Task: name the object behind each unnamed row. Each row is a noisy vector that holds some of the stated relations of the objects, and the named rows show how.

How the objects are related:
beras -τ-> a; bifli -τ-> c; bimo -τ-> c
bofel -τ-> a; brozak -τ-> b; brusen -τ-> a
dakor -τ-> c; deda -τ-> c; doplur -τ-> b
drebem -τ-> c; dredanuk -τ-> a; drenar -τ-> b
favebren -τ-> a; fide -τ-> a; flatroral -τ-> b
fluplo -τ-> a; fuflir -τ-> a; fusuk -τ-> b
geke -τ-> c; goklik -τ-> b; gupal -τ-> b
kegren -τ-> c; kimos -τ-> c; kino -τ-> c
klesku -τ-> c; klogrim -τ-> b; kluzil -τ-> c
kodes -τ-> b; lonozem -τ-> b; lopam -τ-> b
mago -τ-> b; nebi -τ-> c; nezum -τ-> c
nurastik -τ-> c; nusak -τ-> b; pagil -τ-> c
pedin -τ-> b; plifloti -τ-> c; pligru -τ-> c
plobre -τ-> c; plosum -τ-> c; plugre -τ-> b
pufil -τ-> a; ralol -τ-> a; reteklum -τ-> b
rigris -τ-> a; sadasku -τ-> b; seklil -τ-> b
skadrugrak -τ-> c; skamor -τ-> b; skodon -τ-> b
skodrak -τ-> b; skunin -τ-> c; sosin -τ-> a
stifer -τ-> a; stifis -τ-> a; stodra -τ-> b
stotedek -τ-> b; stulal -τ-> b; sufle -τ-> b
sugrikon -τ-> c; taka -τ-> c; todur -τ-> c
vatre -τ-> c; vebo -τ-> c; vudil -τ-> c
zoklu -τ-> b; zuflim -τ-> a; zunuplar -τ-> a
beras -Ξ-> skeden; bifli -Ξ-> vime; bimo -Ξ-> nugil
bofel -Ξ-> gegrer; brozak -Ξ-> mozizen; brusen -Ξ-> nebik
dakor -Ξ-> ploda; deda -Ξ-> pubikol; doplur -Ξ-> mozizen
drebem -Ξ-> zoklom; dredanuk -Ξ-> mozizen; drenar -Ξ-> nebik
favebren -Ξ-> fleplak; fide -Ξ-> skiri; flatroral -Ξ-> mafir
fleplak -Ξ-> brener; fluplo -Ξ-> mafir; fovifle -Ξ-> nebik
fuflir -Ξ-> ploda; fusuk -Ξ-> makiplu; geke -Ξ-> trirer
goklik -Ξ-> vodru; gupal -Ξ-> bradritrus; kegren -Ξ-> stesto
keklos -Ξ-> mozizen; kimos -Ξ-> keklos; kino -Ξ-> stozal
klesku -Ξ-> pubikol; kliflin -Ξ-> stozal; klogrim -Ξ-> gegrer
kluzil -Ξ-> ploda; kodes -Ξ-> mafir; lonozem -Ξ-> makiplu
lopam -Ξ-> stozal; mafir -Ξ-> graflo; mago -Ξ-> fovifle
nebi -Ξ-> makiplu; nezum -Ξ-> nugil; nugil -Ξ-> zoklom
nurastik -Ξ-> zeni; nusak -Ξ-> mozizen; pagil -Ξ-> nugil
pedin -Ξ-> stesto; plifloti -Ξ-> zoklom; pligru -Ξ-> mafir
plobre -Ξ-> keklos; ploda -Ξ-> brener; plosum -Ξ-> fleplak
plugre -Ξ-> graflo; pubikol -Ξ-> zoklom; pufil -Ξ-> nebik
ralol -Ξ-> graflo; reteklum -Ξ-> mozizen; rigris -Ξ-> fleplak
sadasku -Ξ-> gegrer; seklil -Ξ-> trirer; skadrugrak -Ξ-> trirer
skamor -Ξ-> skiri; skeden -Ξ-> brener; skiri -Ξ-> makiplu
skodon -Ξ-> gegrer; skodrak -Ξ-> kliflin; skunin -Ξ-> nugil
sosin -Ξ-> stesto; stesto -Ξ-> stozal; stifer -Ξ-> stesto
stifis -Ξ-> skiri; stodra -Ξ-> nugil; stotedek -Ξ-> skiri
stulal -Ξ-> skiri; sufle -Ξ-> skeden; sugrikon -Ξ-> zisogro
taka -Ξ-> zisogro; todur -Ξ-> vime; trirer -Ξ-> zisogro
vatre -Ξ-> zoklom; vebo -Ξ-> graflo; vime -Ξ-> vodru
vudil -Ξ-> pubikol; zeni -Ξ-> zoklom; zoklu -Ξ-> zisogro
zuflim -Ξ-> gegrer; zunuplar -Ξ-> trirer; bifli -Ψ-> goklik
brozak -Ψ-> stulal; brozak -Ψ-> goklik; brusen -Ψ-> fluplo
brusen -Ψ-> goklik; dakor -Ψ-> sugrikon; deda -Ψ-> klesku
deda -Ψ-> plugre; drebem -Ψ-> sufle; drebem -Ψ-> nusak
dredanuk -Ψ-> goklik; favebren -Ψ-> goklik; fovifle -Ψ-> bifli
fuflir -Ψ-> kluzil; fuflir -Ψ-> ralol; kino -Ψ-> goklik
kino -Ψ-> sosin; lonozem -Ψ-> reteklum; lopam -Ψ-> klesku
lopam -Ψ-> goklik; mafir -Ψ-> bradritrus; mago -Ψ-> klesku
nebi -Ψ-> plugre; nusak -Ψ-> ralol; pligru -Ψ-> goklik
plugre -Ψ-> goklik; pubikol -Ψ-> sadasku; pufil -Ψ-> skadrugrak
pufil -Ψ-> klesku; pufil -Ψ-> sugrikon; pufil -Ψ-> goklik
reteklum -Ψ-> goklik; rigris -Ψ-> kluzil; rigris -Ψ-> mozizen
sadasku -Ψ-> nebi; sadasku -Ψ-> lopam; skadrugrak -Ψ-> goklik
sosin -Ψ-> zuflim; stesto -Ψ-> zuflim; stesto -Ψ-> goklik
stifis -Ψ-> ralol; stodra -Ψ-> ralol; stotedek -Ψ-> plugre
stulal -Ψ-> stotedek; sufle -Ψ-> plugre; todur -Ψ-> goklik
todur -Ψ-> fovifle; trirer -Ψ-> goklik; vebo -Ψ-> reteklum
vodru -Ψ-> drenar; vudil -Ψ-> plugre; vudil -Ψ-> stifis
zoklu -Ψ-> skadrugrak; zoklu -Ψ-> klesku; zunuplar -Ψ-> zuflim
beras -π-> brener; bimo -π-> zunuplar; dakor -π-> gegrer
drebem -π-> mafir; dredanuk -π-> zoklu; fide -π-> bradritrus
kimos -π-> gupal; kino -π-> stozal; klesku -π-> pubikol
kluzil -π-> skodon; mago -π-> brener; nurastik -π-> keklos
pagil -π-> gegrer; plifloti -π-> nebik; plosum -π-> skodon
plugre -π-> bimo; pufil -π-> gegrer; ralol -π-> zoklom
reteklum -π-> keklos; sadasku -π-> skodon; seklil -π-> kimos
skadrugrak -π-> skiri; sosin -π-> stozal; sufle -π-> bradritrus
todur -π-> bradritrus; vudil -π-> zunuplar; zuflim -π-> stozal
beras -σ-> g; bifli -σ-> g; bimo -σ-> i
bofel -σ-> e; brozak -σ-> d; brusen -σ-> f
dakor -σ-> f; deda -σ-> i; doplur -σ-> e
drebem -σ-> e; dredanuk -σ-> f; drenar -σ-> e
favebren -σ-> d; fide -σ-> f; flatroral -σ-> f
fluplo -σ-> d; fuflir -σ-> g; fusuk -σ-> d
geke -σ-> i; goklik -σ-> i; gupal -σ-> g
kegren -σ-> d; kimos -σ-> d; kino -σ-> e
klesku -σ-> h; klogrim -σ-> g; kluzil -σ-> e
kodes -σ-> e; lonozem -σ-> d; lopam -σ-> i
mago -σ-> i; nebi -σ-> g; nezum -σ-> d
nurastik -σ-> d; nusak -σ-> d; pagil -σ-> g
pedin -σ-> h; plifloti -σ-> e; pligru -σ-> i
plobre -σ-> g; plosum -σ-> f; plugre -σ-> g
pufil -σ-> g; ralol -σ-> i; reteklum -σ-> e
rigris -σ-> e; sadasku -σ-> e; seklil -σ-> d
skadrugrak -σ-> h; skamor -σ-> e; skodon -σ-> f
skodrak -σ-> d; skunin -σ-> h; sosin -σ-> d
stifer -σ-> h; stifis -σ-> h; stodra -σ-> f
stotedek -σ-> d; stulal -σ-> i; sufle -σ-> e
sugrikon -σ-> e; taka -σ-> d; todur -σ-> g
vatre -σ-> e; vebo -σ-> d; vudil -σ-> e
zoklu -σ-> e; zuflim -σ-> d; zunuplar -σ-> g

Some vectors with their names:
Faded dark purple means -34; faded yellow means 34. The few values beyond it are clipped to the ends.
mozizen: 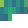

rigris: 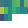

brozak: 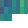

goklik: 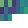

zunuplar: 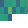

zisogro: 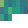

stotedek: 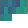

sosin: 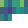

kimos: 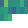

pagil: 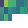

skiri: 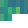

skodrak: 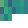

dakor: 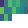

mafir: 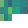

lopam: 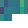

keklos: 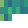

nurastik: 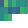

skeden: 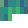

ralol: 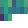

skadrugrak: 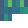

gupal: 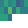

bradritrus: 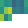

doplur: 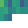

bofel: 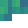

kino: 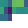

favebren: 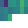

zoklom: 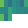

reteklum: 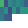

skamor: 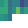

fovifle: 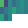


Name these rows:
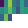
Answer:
todur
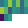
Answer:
kluzil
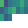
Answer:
stesto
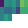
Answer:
deda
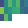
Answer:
plosum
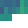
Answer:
lonozem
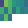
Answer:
plobre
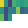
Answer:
stozal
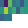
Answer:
sufle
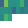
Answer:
geke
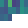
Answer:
plugre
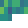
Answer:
vatre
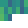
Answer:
skodon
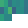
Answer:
pedin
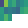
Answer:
skunin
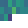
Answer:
dredanuk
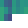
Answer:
zoklu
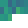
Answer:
fusuk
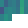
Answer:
mago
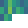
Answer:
beras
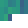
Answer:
flatroral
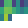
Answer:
fide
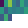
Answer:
nebi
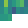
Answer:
kegren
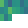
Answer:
vodru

